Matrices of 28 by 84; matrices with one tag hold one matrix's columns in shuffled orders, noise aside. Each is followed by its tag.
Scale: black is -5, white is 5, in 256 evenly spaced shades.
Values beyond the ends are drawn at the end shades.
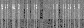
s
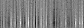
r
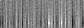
r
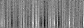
r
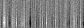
r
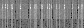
s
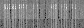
s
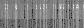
s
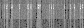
s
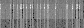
s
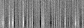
r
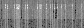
s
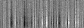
r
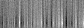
r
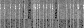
s
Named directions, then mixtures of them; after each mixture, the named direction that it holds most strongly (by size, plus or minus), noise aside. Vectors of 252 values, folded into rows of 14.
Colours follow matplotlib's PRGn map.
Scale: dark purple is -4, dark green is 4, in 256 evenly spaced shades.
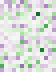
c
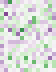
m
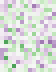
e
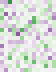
m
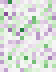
m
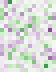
m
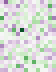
m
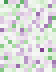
c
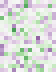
c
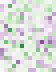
e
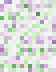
c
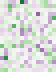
c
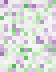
e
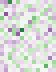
m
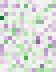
e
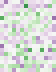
c
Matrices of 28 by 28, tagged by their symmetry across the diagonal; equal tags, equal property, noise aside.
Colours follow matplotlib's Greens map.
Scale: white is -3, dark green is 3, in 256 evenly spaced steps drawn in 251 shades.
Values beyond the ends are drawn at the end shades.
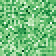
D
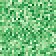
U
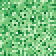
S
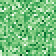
U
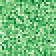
D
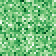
D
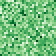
S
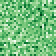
D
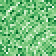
S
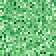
U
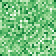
S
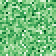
U
